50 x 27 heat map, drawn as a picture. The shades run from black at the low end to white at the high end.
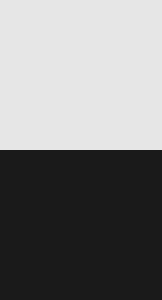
It is made of 2 by 1 panels. Panel 1,1: very high, flat. Panel 2,1: very low, flat.
